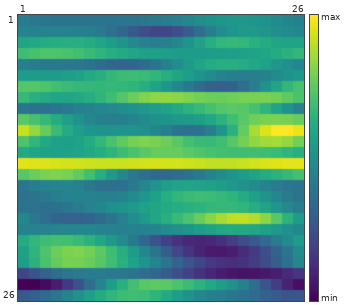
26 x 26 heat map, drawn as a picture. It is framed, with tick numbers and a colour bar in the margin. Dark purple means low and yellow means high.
Grain: streaks across. Ninth with the lowest average: bottom right. Ninth with the highest average: middle right.
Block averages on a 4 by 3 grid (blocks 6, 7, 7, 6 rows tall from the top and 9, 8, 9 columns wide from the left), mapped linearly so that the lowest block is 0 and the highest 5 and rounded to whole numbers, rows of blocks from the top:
323 | 445 | 344 | 320
